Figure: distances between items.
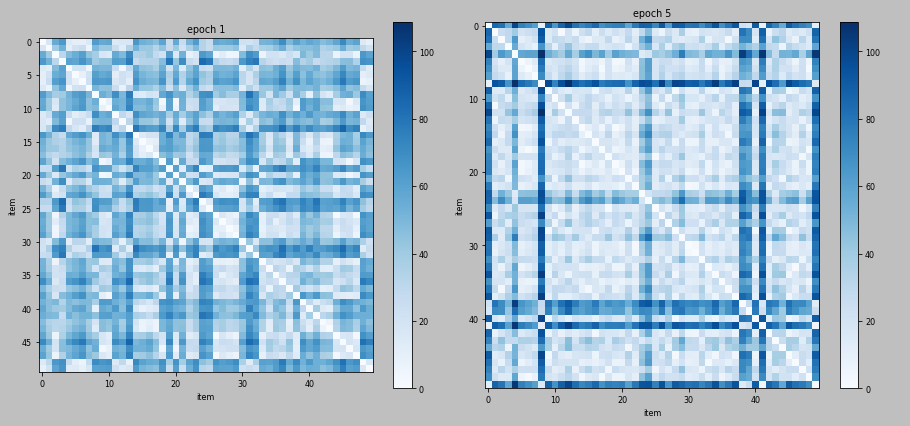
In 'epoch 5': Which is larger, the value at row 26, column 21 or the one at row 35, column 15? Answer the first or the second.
the first
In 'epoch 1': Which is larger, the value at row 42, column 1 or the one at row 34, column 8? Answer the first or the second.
the first
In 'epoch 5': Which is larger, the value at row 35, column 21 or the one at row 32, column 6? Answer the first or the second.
the second
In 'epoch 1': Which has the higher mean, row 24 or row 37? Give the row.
24
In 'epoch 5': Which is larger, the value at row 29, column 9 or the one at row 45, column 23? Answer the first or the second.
the second
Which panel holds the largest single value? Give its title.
epoch 5
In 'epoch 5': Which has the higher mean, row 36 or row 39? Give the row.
39
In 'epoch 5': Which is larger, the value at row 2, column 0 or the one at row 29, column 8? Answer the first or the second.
the second
